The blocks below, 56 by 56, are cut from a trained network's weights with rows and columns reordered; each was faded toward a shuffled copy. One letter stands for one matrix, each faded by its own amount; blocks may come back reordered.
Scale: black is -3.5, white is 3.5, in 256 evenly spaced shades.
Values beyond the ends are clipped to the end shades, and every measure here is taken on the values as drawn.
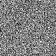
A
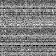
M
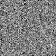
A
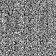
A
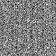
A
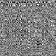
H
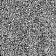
A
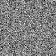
A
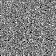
A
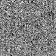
A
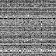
M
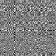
H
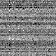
M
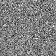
A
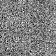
A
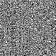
A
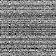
M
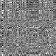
H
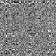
H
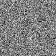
A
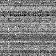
M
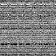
M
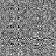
H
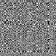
H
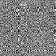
H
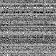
M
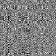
H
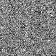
A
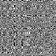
H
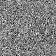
A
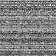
M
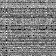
M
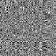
H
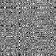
H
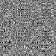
H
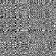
H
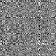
H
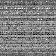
M
